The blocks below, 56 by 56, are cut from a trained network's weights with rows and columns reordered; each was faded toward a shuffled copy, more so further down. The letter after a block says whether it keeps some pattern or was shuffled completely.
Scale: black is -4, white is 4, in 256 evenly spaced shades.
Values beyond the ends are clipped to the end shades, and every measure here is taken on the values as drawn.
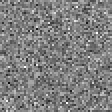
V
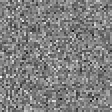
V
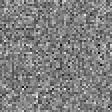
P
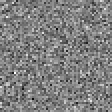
P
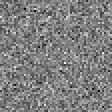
P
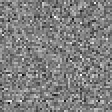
P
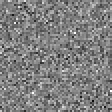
V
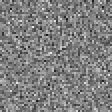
V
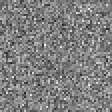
V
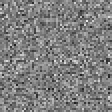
P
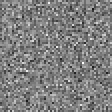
V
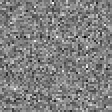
P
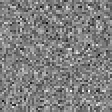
P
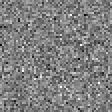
P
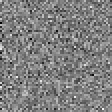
P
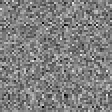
P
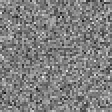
V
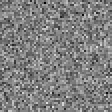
P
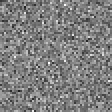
V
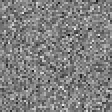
V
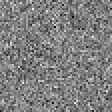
V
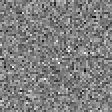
V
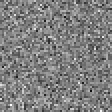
V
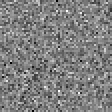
P
